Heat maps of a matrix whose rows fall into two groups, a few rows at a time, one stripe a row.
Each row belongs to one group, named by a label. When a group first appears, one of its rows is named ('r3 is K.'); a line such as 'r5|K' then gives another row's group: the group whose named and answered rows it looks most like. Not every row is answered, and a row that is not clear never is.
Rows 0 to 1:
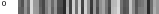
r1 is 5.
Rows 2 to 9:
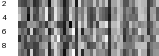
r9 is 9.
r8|9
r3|9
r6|9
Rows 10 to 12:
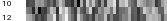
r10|5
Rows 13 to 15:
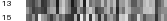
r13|9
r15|5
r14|9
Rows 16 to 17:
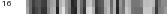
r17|9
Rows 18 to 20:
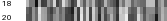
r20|5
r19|5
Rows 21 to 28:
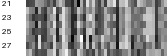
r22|9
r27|5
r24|9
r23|9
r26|9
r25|9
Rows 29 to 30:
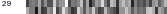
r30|9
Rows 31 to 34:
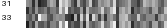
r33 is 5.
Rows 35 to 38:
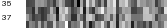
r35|5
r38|5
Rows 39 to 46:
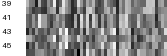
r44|9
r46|5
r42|5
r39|9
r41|5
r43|5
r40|9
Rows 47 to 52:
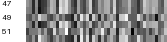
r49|5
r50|9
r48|9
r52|5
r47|9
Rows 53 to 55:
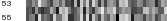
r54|9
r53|5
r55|5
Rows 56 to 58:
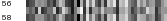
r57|9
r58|5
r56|5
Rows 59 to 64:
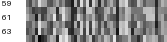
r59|5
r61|9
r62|5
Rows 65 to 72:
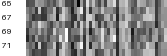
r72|9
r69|5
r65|5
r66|9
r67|9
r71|9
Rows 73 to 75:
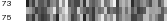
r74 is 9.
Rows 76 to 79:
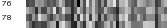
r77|9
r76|5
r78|5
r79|9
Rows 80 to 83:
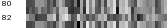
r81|5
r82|9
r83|5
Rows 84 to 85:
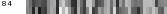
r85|9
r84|9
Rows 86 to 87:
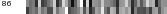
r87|5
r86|9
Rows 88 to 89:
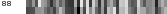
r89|5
